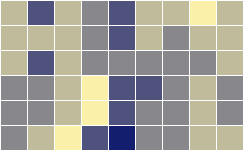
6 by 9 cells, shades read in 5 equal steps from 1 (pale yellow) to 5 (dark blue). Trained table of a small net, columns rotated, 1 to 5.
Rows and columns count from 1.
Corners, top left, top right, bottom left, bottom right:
2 2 3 2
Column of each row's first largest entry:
2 5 2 5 5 5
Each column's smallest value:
2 2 1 1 3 2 2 1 2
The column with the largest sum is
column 5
